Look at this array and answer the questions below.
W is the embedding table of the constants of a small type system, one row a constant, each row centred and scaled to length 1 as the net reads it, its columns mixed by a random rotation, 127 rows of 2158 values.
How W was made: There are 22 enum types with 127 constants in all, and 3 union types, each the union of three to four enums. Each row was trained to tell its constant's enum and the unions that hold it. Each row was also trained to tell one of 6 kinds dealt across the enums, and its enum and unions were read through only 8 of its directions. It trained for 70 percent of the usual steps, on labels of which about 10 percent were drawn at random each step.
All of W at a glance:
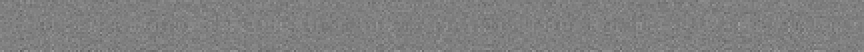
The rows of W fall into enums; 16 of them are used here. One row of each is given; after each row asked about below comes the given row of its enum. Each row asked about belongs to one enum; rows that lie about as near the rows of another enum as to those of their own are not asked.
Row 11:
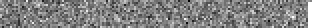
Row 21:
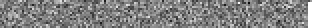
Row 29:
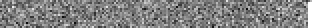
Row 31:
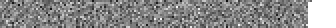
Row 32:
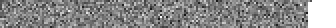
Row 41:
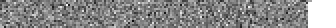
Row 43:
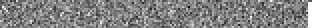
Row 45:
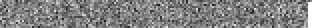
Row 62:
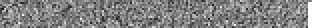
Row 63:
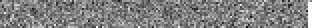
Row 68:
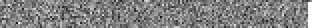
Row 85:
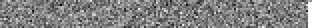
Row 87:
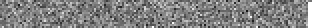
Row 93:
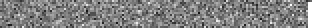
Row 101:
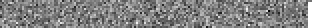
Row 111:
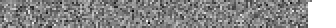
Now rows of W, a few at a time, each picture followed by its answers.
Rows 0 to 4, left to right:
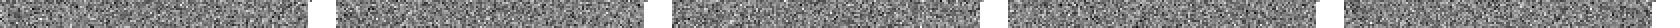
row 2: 93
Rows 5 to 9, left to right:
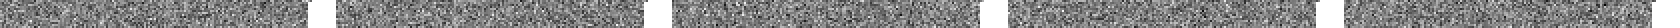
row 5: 43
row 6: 11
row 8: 45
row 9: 45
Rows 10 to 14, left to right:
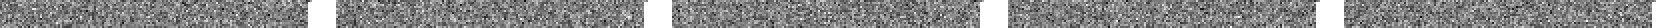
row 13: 93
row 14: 68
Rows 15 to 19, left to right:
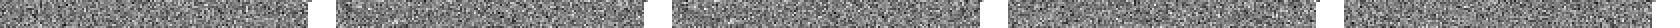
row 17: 93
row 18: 87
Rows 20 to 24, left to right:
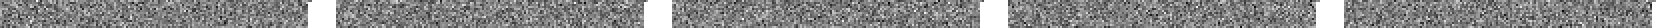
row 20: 43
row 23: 29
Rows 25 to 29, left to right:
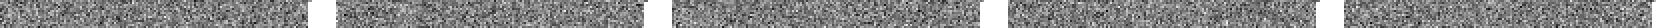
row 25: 62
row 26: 43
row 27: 87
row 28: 21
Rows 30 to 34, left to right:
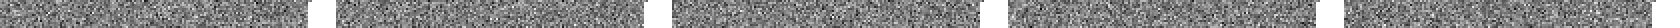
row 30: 32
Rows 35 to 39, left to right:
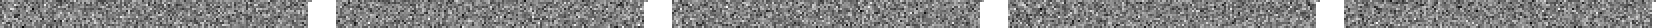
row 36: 31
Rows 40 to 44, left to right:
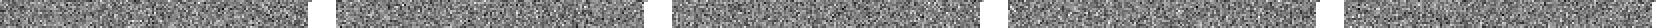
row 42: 68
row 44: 93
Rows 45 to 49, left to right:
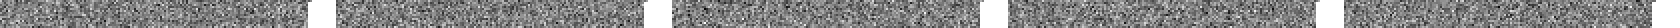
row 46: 62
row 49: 68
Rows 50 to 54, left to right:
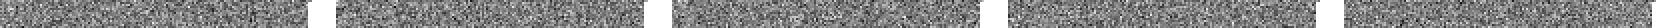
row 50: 41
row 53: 31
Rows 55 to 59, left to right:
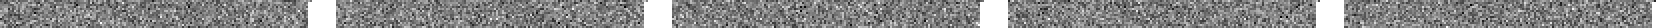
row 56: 63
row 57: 21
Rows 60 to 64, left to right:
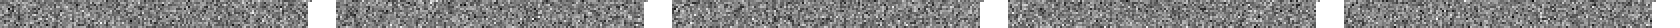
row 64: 31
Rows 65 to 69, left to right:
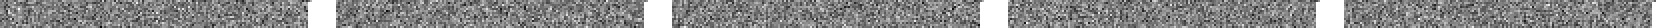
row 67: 68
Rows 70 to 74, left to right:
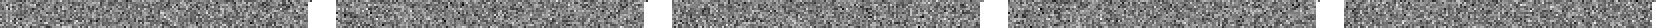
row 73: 63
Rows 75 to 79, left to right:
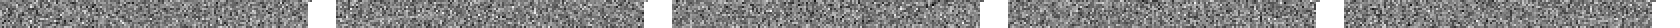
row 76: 31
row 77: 45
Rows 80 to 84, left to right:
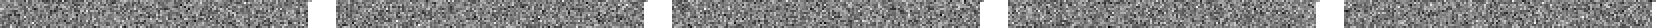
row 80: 11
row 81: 68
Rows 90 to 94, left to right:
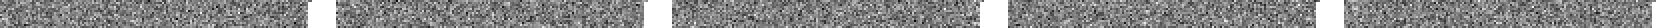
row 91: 11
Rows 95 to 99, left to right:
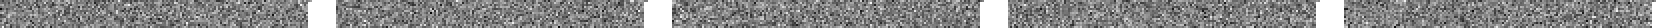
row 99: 87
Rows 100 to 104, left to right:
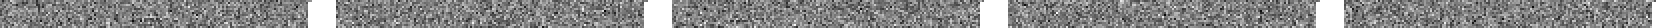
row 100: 62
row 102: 111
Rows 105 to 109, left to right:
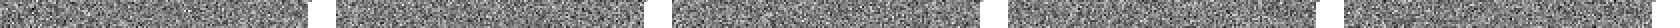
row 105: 43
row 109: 32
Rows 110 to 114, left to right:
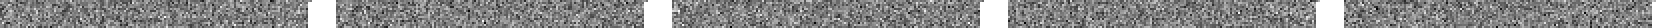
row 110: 62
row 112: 11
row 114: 63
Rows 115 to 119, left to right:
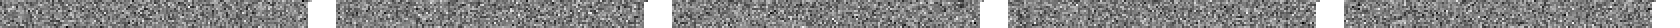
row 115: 29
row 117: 63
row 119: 93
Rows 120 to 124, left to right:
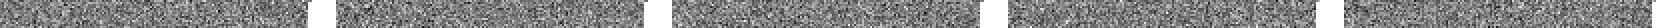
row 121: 43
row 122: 21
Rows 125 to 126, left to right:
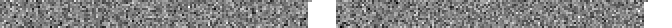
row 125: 62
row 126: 111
